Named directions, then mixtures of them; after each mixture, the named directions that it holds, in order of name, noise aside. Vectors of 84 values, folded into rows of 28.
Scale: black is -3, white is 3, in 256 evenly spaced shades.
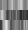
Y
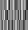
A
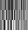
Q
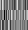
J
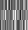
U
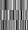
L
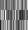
A, U, Y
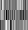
J, Q, Y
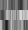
Y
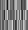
A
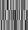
A, J, U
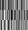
J, Q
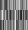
L, U, Y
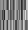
A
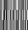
J, L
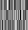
A, J, U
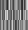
A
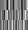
A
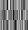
A, U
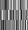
L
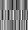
L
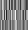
A, J, U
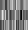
L, U, Y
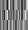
A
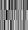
A, J, Q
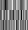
L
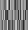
A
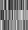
A, Q, Y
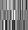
Q, U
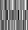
A, L
